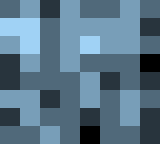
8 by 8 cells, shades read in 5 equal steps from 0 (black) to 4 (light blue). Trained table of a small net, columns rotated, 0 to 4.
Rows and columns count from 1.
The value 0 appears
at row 4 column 8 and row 8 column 5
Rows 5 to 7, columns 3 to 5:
2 2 3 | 1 2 3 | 2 2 1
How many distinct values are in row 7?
3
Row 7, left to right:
1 3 2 2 1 2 3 1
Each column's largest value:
4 4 3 3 4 3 3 2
